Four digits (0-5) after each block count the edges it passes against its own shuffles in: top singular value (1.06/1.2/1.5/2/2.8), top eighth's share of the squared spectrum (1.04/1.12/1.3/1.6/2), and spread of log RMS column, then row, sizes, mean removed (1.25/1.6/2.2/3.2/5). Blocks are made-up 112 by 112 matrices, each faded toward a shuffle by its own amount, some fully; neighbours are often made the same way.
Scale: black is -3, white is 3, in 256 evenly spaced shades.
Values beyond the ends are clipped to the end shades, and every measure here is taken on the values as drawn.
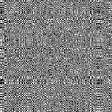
5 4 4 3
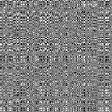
5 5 4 4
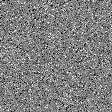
0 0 0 0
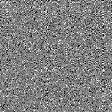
4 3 2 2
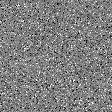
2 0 0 0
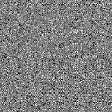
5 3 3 2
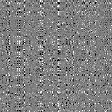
5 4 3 3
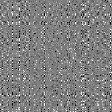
5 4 4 3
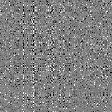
5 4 3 2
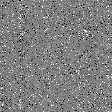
3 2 2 1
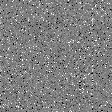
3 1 0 0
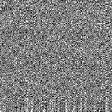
4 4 2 2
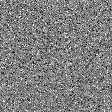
2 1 0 0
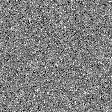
0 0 0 0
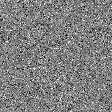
0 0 0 0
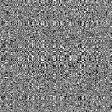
5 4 3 3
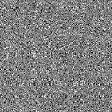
4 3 2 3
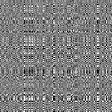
5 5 4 4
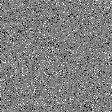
2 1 1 0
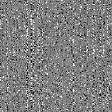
4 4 3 2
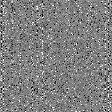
4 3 3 1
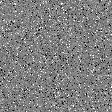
1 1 0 0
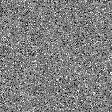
3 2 0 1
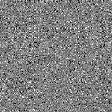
4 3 2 2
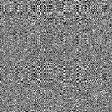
5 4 3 3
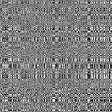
5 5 4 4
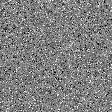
0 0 0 0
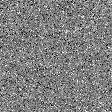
0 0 0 0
